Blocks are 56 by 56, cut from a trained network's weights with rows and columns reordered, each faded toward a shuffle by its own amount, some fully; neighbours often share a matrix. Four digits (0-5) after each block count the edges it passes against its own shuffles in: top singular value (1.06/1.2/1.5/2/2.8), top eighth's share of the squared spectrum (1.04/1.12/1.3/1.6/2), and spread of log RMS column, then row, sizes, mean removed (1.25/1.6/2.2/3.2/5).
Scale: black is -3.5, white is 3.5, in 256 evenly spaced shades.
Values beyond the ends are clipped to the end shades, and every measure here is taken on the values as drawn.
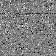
1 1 1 1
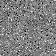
0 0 0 0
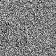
2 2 0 0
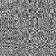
4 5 3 2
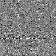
2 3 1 2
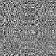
4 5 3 3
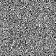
2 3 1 0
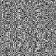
4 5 3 1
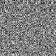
3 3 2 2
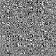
3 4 2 3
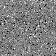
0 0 0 0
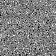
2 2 1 0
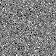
0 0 0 0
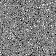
0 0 0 0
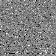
1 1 0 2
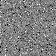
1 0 0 0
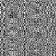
4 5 3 1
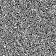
0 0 0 0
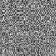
4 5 3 1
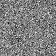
0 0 0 0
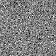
2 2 0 1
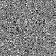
2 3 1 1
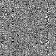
3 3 2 1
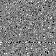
2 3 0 1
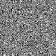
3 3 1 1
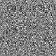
3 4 2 2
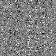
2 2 2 0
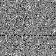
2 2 1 1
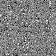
1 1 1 0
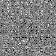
2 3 2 1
